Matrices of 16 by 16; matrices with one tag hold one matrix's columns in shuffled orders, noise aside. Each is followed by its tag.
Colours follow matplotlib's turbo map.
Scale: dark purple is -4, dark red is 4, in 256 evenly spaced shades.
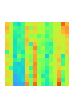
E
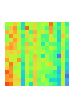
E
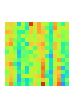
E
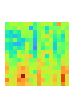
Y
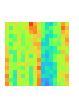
E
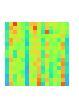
E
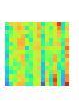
E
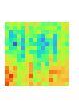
Y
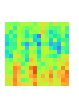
Y
